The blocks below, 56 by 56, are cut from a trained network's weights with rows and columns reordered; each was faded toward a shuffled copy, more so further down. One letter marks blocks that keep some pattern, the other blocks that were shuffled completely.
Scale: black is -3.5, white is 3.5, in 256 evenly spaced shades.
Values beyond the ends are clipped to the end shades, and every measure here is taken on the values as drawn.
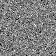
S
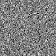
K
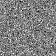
S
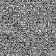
K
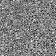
K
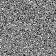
S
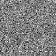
K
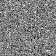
S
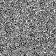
S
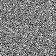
S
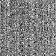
K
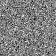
S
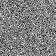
S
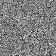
S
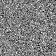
S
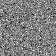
S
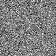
S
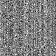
K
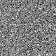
K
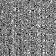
K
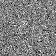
S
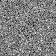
S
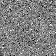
S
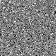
S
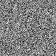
S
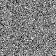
S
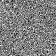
S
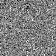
K
